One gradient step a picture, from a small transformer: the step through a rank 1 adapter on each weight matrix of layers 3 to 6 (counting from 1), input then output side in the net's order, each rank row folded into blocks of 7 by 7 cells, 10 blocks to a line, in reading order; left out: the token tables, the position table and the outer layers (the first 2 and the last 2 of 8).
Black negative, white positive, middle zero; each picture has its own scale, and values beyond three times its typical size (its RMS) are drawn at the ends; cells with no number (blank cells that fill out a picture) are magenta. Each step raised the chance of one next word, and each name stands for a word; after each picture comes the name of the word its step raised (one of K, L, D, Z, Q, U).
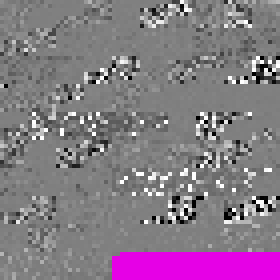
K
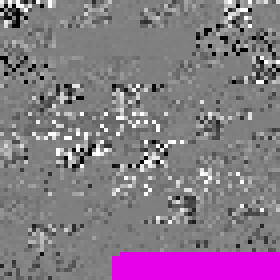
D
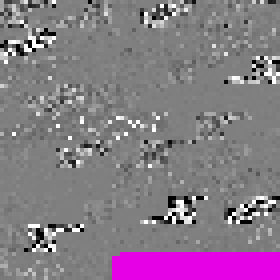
K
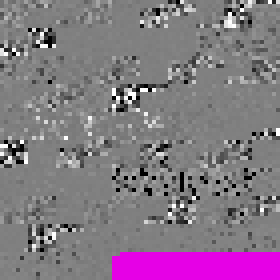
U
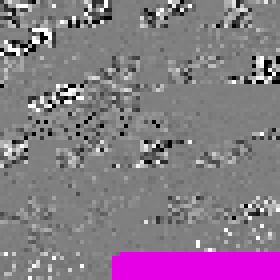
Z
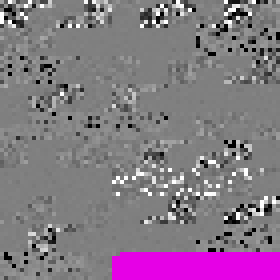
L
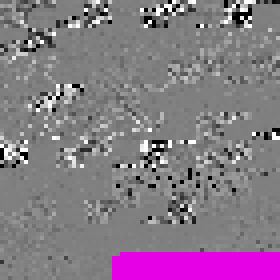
U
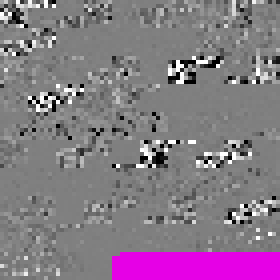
Z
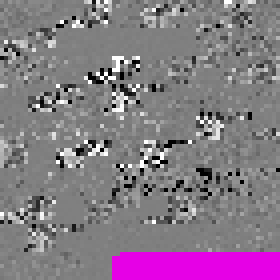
U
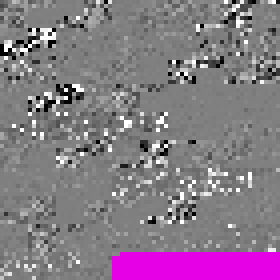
D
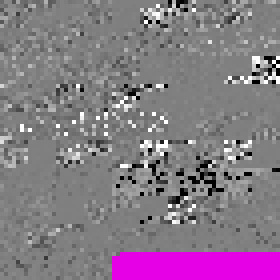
U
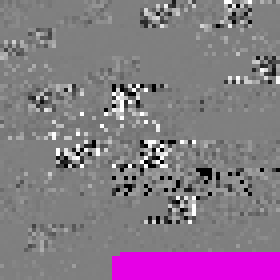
U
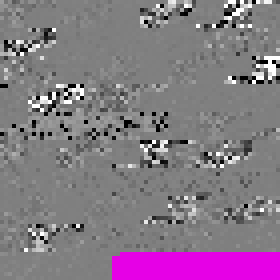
Z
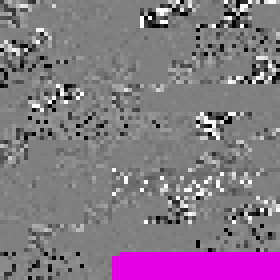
L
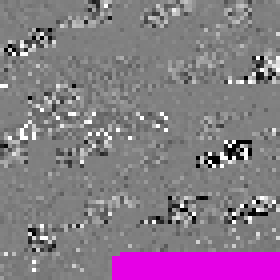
K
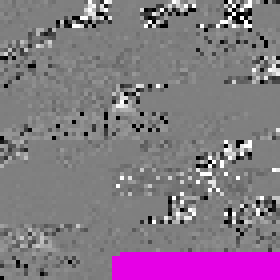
L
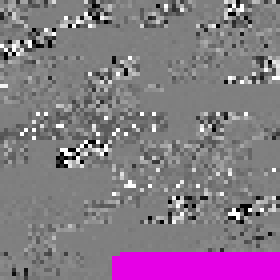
D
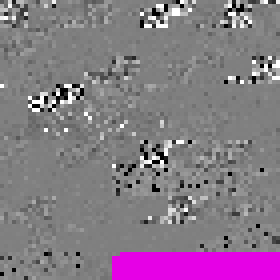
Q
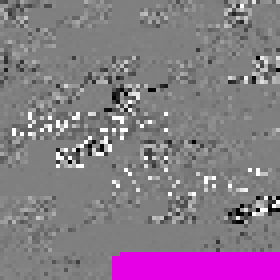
D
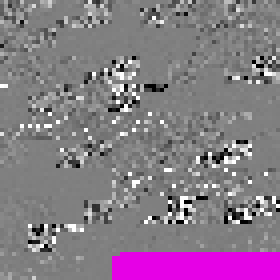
K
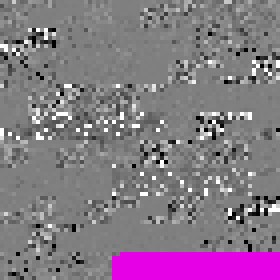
D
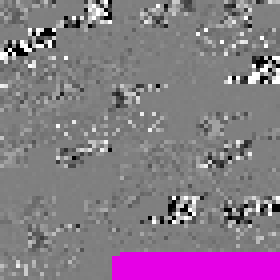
K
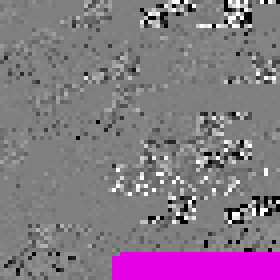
L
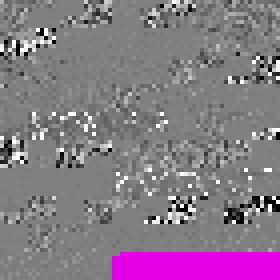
K
